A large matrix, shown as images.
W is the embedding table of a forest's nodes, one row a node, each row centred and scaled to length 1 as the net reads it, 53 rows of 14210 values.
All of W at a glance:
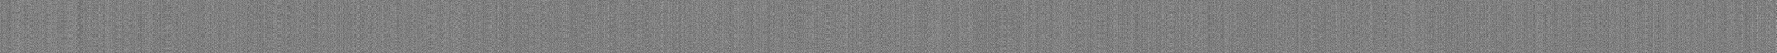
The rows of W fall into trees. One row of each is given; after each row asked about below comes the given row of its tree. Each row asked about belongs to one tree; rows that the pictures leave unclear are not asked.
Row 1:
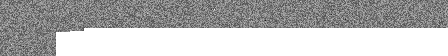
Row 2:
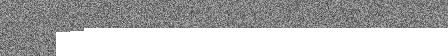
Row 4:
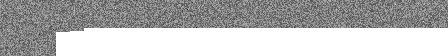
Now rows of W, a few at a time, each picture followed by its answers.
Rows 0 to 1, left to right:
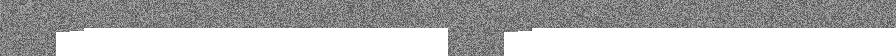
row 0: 4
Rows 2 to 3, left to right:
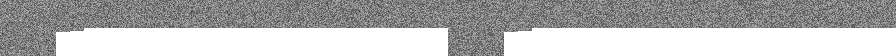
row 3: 1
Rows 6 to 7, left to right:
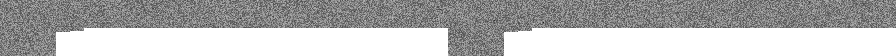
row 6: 2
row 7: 2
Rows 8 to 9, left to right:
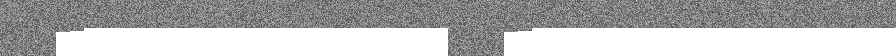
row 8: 2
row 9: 1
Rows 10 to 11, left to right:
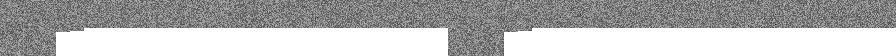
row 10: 2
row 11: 1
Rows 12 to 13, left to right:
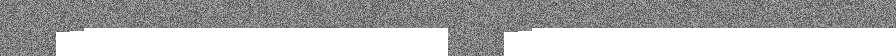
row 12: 4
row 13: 4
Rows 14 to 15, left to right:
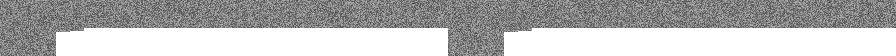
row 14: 2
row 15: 2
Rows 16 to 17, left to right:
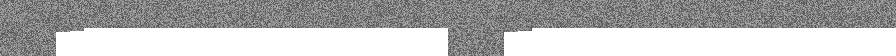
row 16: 2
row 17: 1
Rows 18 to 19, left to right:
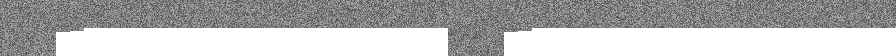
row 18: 2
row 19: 2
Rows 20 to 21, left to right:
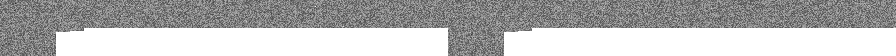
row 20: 1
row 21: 1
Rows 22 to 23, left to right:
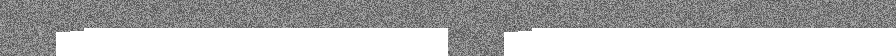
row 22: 2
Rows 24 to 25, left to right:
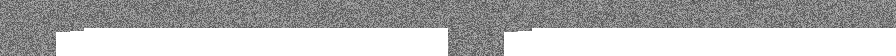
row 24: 2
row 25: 1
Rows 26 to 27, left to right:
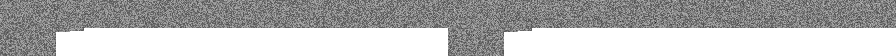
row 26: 1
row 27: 1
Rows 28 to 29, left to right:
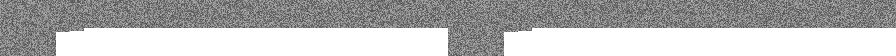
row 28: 4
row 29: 2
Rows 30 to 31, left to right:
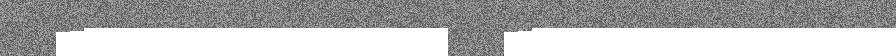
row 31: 1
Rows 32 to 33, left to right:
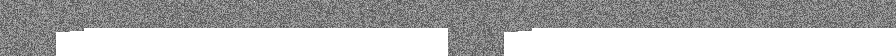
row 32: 4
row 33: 1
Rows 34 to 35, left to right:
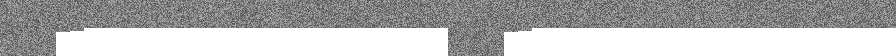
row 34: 2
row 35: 2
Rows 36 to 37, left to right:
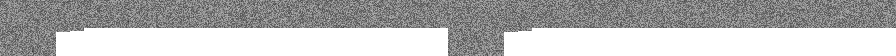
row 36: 2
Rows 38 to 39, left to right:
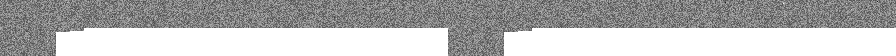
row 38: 1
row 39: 1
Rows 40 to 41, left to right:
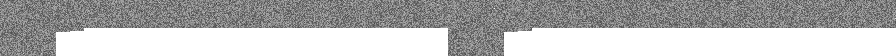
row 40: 2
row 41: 1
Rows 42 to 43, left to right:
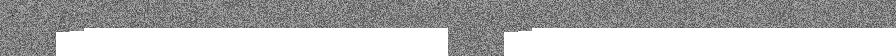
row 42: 4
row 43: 2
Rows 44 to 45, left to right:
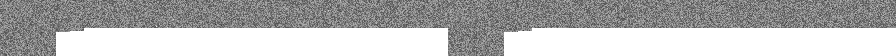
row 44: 1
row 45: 2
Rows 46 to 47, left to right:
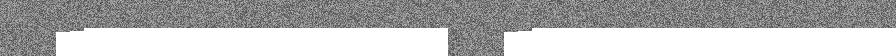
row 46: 2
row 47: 1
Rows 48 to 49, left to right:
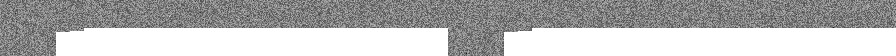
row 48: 4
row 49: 1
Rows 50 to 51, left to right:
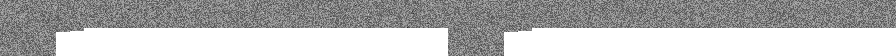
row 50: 2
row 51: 2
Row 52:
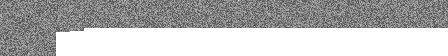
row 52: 1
